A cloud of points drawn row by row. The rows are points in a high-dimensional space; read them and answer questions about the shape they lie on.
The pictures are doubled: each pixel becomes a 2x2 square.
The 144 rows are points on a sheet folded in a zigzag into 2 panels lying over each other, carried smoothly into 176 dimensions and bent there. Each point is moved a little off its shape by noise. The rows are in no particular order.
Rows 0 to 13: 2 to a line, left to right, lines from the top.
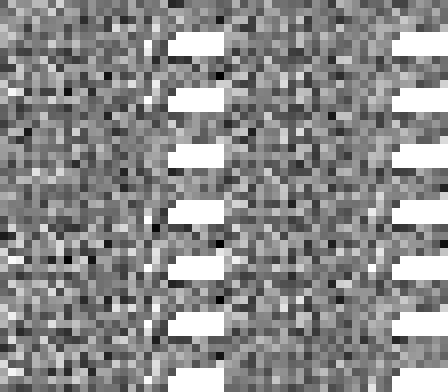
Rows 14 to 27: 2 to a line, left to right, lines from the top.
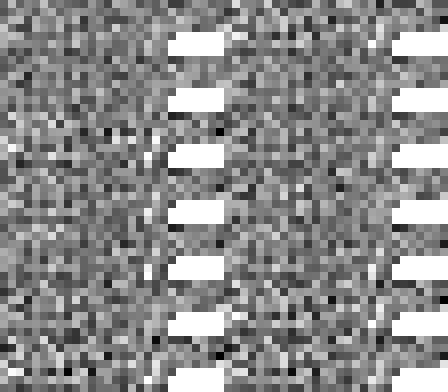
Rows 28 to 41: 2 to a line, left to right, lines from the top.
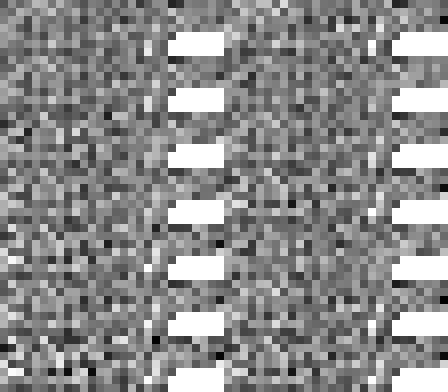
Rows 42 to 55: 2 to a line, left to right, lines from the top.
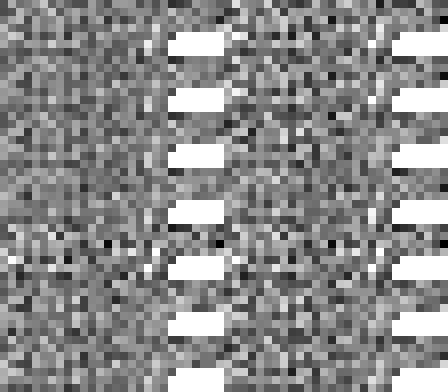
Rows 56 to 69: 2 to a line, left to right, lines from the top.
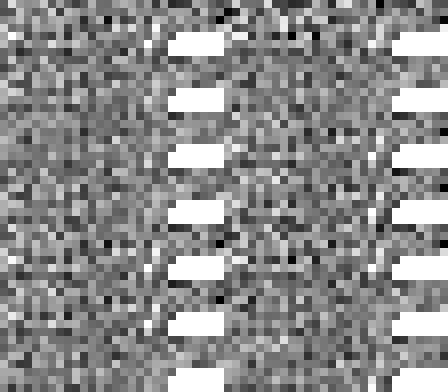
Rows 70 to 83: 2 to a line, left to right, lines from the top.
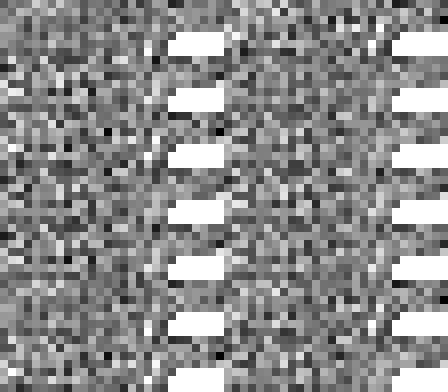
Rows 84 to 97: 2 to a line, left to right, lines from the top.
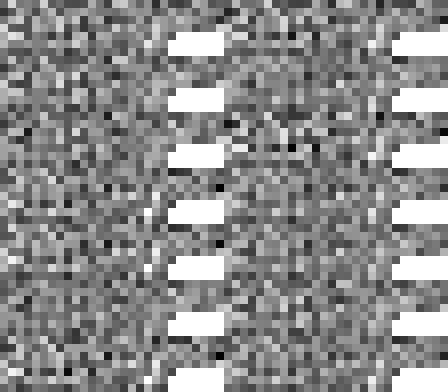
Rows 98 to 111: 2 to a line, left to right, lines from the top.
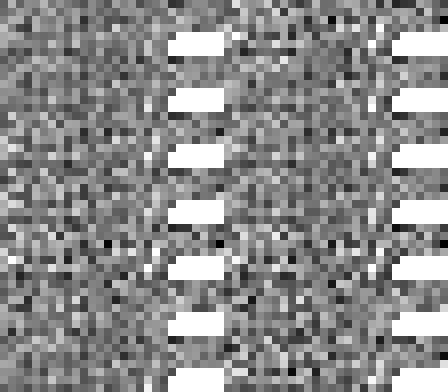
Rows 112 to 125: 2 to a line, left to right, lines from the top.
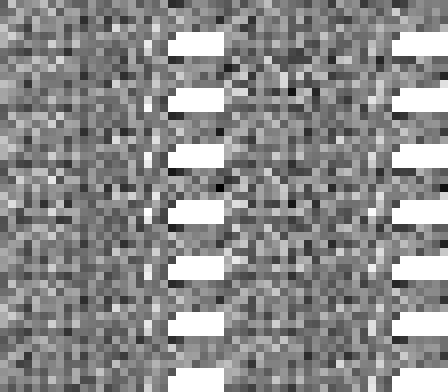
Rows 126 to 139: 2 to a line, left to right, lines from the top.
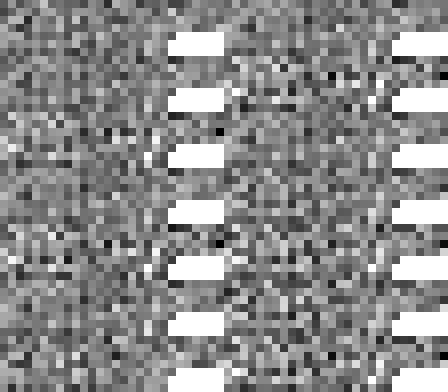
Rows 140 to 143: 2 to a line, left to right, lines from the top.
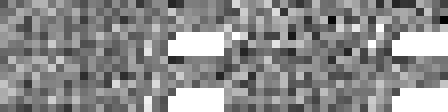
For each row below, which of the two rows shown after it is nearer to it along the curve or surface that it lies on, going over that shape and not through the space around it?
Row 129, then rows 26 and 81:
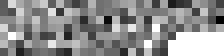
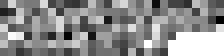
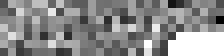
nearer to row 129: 81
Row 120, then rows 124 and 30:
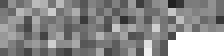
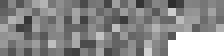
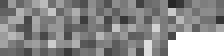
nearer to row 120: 30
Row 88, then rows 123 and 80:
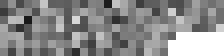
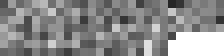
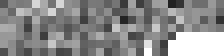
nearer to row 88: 123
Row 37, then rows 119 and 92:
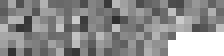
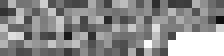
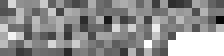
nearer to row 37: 92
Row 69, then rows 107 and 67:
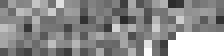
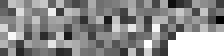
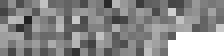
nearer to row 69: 107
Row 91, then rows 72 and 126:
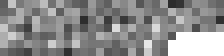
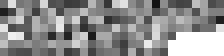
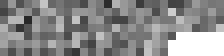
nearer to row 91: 72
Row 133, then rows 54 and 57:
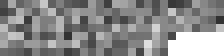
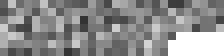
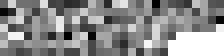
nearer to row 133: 57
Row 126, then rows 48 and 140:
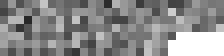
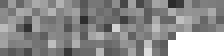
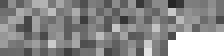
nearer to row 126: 140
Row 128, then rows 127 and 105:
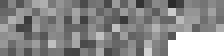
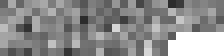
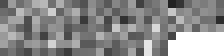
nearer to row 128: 105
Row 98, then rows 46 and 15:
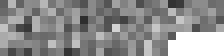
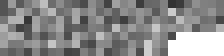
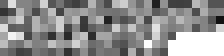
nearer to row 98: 15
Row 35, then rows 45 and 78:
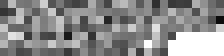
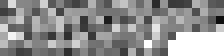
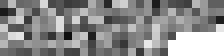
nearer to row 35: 78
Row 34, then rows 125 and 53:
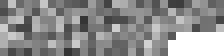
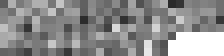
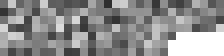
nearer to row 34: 53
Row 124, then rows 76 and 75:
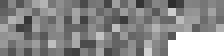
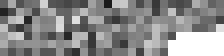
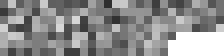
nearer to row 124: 76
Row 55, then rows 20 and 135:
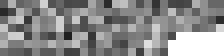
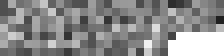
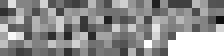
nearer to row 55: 20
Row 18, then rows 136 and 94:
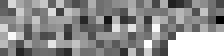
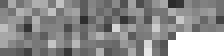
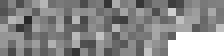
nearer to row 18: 136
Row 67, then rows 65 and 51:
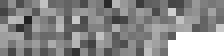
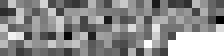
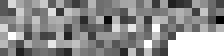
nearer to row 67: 65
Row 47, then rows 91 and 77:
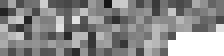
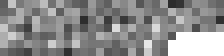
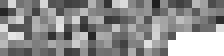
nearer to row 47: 77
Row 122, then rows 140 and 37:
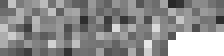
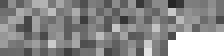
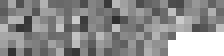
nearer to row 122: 37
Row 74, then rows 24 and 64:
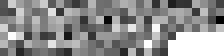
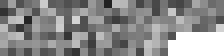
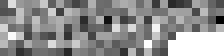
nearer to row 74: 64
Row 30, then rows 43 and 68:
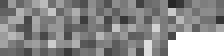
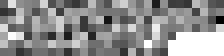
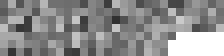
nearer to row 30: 43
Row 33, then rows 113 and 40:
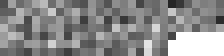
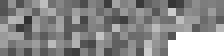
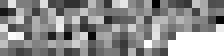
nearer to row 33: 113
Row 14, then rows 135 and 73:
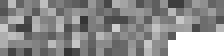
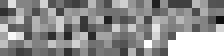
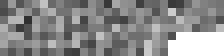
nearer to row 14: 135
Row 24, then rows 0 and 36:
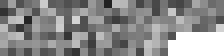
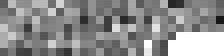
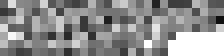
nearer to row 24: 36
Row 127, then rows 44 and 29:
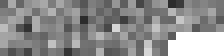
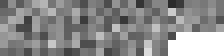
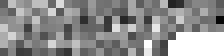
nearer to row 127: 29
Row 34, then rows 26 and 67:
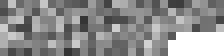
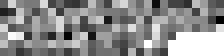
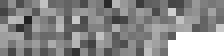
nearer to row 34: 26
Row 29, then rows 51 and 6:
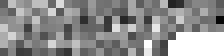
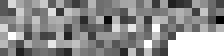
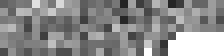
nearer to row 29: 51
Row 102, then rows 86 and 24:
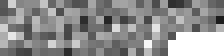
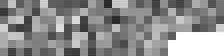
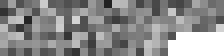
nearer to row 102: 86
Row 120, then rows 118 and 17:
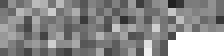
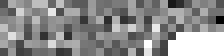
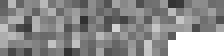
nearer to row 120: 118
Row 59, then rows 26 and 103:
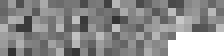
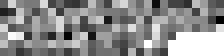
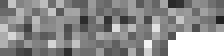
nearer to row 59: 103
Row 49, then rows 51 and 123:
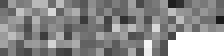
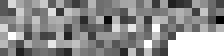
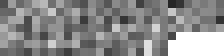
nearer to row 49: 123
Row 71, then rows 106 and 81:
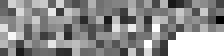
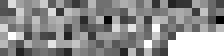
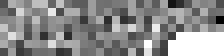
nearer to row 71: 106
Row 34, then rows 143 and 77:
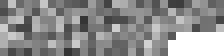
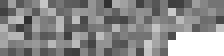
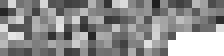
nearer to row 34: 77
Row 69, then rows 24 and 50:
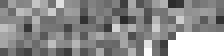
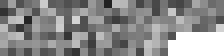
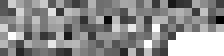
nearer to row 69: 50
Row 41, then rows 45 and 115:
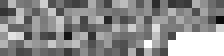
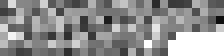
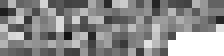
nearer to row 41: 115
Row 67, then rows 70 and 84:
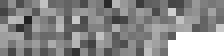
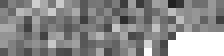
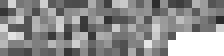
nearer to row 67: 70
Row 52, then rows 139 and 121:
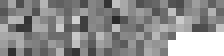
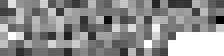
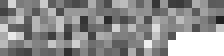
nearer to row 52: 121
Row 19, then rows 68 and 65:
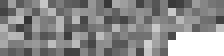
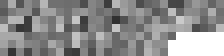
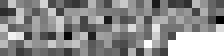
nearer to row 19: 65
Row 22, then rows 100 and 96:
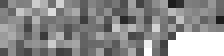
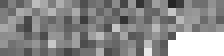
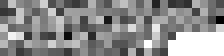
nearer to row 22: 100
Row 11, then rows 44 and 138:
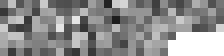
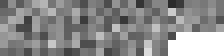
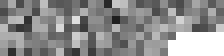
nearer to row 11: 138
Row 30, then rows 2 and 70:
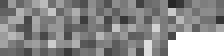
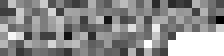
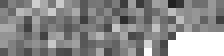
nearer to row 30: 70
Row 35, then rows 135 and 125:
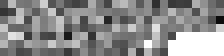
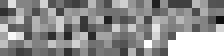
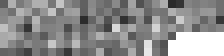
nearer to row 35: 135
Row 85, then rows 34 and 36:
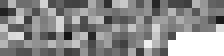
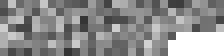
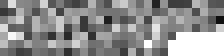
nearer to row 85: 36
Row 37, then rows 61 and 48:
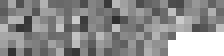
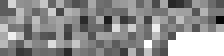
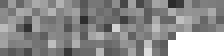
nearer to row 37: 48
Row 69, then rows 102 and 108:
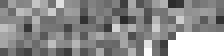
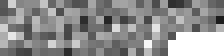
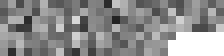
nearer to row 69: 102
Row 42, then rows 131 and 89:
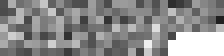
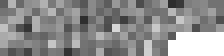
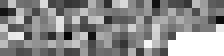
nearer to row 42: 89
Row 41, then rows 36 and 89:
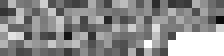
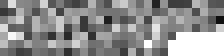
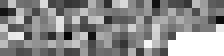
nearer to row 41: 89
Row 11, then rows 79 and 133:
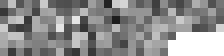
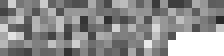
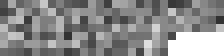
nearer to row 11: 79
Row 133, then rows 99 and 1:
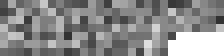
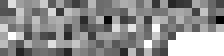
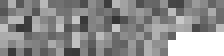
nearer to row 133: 99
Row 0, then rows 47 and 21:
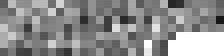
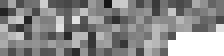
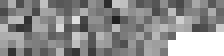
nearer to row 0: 21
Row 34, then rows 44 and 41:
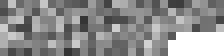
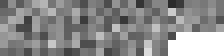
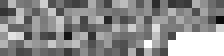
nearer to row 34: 41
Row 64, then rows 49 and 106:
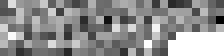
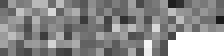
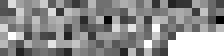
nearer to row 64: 106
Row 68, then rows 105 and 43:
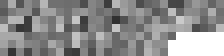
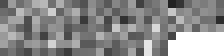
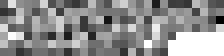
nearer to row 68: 43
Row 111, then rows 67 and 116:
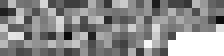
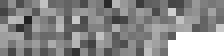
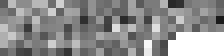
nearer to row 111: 67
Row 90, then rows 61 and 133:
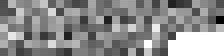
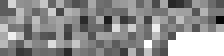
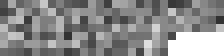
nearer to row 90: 133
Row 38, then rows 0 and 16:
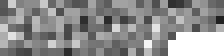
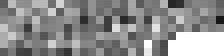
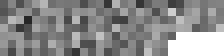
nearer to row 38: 0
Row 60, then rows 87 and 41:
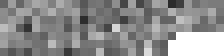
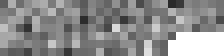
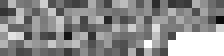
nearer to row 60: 87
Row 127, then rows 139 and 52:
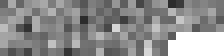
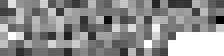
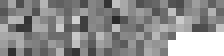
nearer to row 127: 52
